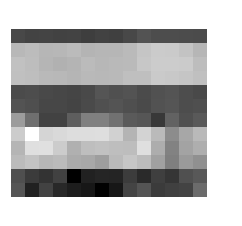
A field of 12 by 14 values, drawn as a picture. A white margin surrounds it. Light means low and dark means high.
A horizontal seam about 50% of the way down splits the table, and the top part is calmer. Stripes running across repeat 2 times from top to bottom. Streaks run across, left to right.
